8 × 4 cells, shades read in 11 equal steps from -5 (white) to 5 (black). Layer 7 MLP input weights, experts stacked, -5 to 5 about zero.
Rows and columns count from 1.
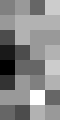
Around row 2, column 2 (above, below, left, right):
-1 -2 -1 -2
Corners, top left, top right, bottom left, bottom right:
0 -3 1 -1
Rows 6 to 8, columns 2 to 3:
-1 0 / -1 -5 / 2 -2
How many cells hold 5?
1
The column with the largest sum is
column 1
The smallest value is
-5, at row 7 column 3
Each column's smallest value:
-1 -2 -5 -3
